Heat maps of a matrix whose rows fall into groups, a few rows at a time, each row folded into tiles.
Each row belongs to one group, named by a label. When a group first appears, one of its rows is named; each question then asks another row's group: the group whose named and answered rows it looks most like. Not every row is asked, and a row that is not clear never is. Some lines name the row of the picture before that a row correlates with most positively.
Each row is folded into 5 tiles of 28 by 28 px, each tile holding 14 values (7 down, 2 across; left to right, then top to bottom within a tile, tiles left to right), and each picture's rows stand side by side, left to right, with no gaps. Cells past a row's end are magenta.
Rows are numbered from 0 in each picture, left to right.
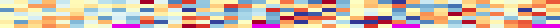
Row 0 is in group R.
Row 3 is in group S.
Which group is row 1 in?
R
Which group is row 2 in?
R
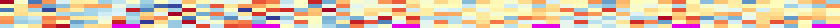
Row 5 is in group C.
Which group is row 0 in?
R
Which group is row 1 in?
S
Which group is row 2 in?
C
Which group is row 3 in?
C
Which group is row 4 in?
C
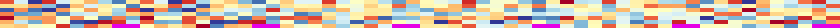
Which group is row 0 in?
R
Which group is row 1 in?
R
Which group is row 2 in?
R
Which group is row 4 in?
R
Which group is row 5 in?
C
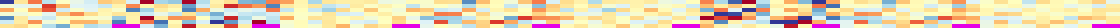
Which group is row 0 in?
C
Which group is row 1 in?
R
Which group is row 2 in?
R
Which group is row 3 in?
C
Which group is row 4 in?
R
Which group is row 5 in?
R
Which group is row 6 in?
C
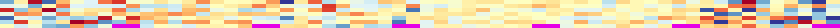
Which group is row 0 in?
C
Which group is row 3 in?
S
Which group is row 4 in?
C
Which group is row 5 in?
R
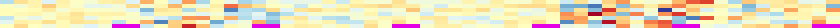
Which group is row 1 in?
R
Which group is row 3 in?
S
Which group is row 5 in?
R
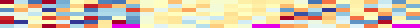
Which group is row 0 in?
R
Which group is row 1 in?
C
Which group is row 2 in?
R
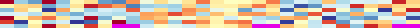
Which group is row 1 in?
S
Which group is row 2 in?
S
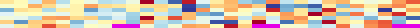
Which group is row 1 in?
R
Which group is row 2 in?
S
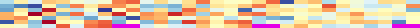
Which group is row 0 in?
S
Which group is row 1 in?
S
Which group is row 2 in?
C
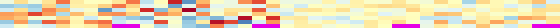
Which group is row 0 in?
S
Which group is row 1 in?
C
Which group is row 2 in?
S
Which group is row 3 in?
C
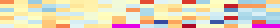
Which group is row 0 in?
R
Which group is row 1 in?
R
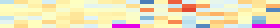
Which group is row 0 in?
C
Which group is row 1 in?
C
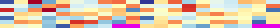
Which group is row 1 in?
C
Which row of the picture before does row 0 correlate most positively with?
1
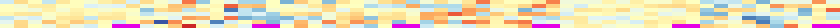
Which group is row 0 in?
C
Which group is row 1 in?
R
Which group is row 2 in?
C
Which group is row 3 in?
S
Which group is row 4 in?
S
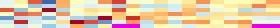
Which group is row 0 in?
C
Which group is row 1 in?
S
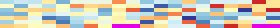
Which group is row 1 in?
S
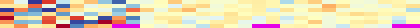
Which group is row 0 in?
R
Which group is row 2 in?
C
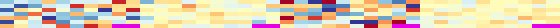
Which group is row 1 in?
C
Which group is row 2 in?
R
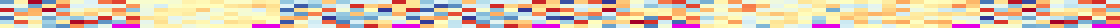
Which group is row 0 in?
C
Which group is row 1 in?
S
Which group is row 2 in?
S
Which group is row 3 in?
S
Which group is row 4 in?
C
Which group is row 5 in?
C
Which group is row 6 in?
S
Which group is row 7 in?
C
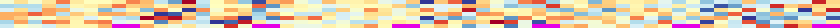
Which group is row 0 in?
S
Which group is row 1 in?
R
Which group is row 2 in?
R
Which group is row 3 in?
C
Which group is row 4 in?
R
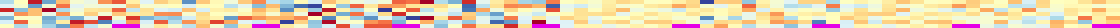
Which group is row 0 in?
C
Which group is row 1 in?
C
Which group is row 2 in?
S
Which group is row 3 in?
R
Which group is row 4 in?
S
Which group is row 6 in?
S
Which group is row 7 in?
C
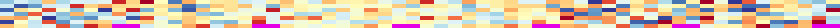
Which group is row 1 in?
R
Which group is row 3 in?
R
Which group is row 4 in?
R
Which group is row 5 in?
R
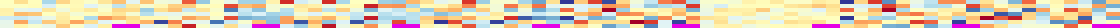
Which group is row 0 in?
C
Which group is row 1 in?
R
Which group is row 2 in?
R
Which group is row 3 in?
R
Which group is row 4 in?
C
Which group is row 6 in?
C
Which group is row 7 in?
R
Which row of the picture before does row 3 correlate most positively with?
2
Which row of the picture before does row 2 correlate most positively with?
3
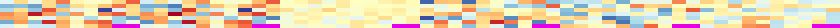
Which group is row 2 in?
C
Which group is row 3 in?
C
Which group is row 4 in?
S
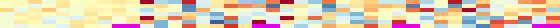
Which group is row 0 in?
C
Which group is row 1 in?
R
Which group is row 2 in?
R
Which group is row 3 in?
C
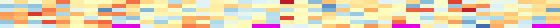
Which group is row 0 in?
S
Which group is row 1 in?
R
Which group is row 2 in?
R
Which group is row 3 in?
C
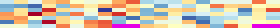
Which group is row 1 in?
S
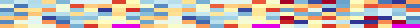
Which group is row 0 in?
S
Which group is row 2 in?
R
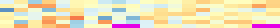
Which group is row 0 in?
R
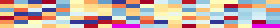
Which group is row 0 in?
R
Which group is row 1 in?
R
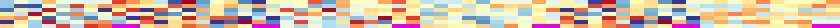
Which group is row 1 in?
R
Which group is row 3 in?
S
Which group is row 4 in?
R
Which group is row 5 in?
S
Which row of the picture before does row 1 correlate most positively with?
0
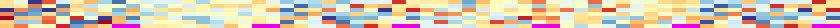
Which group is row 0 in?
R
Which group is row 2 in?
S
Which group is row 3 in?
C
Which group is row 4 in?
C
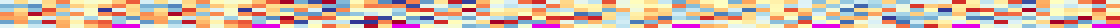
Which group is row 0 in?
S
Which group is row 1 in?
S
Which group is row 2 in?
R
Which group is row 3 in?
C
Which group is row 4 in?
R
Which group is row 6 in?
S
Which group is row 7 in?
C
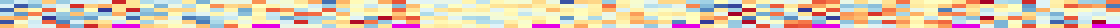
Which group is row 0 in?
S
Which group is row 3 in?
S
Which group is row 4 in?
C
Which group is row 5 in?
S
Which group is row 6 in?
S
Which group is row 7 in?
R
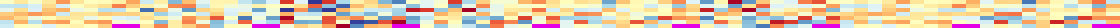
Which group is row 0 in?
S
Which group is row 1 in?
R
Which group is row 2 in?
R
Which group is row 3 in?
C
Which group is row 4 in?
C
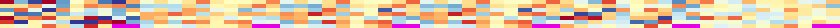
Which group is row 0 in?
R
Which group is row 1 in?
S
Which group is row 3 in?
S
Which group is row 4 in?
R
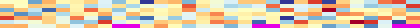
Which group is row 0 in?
R
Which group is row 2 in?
C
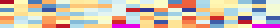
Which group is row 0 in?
R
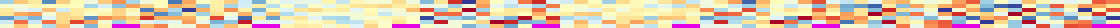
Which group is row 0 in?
C
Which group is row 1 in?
R
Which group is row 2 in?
S
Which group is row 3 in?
C
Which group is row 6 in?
S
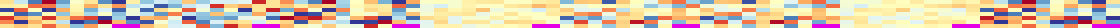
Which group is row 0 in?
R
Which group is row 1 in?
S
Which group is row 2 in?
R
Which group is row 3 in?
S
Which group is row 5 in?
C
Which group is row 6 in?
S
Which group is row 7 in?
R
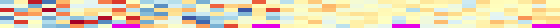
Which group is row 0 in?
C
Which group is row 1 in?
S
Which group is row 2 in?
C
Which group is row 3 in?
C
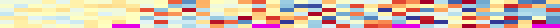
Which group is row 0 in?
S
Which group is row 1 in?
C
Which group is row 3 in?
R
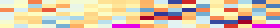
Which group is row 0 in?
C
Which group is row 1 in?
R
